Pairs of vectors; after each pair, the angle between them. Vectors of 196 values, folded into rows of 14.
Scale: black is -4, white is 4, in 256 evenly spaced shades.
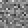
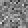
orthogonal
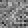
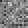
nearly parallel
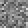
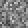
partly aligned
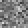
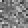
nearly parallel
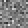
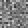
nearly parallel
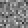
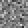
orthogonal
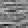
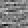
nearly parallel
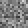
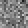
nearly opposite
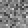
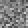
partly aligned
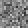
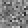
nearly parallel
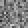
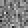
nearly parallel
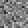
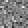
nearly opposite
